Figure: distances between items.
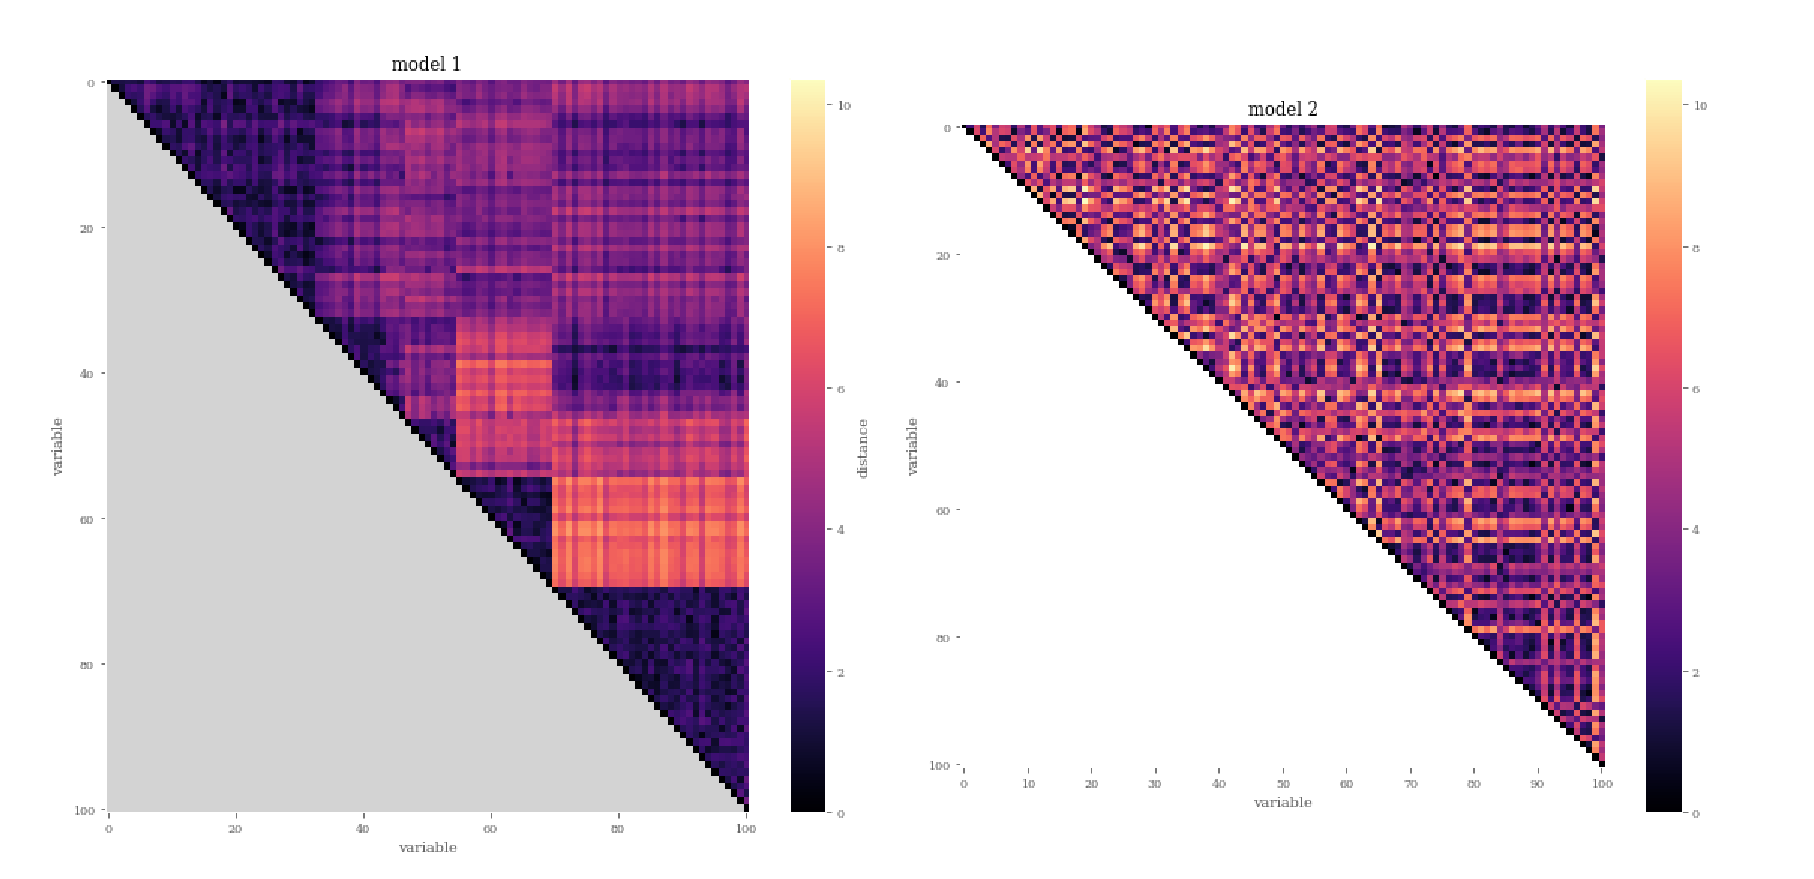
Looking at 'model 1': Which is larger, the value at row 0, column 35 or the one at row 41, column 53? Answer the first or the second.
the second
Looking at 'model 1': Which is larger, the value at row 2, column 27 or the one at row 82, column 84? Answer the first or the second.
the first
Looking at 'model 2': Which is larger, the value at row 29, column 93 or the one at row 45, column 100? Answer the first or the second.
the first
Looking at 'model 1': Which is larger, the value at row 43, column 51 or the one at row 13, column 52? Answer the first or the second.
the second
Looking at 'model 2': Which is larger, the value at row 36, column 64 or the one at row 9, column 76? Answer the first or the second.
the second
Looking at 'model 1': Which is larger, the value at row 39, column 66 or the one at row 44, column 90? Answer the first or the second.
the first
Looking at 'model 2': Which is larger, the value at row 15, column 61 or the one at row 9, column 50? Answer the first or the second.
the second
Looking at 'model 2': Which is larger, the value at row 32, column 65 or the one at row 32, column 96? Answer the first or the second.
the second
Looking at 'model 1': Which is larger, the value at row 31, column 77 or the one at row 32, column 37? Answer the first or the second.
the first
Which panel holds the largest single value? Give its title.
model 2
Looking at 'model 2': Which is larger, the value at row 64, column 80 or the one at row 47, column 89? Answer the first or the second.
the first
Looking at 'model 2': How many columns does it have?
101
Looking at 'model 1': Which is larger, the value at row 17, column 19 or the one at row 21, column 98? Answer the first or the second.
the second
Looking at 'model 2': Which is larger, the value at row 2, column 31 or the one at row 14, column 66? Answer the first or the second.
the second
